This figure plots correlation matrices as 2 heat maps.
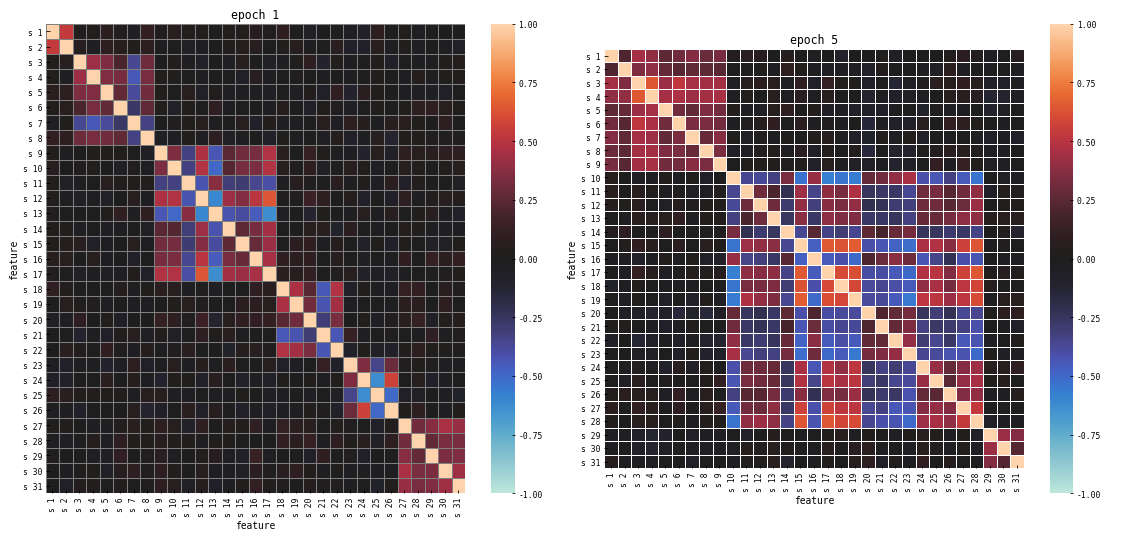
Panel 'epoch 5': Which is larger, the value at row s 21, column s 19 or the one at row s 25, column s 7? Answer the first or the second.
the second
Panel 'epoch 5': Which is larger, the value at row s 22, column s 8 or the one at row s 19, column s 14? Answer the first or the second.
the first
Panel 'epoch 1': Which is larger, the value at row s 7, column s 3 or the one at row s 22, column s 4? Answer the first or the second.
the second
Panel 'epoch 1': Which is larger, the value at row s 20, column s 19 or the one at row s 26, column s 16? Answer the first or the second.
the first
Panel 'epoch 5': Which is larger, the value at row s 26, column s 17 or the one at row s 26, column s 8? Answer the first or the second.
the first
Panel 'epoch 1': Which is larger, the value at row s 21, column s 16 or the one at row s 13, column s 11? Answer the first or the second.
the second
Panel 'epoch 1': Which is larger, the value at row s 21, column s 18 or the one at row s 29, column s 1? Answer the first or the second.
the second
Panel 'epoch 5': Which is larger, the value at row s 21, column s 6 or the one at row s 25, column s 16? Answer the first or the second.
the first
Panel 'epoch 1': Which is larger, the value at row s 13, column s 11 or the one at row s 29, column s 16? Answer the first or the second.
the first
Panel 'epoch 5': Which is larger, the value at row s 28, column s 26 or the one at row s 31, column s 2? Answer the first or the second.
the first
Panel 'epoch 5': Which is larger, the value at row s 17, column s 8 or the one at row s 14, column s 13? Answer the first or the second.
the first
